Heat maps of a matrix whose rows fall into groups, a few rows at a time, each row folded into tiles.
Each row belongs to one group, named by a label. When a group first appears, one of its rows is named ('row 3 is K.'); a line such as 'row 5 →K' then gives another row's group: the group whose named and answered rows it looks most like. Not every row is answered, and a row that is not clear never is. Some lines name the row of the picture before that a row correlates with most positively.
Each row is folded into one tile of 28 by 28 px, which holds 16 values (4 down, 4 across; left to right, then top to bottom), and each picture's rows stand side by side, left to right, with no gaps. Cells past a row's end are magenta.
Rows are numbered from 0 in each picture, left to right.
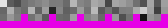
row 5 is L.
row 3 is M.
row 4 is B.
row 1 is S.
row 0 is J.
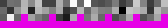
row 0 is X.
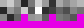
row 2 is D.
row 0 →B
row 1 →M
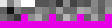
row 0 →D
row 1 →J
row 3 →L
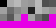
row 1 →B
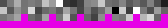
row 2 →J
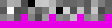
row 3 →M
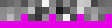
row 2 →X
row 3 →J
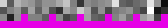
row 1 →S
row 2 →B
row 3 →S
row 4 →J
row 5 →M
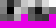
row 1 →D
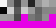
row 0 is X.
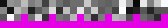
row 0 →X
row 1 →X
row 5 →D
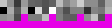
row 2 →D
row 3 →X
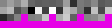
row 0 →L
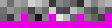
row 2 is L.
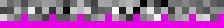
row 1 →S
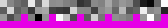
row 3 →X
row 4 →M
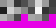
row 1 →M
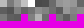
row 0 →D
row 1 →J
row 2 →B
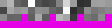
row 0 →B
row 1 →J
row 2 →M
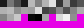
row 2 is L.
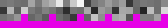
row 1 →D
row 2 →D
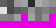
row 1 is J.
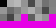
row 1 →L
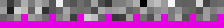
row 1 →M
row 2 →J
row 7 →J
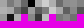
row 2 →S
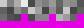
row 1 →L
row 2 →M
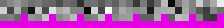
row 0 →S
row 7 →D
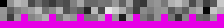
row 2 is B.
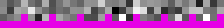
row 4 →X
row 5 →S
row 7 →L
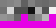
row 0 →M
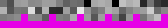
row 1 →S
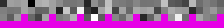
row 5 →L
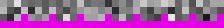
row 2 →X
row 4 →X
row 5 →D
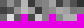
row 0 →X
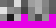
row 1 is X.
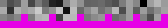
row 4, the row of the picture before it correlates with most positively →0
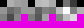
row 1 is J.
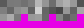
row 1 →M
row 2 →B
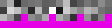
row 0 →B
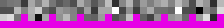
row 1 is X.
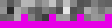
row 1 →D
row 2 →M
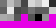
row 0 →M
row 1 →B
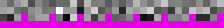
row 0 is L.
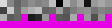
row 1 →L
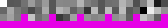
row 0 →J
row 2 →L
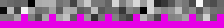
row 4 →D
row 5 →B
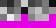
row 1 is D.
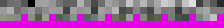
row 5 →D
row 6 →D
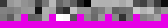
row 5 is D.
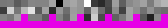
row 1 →S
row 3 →J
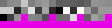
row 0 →L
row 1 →S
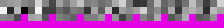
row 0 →S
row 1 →M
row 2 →D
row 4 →B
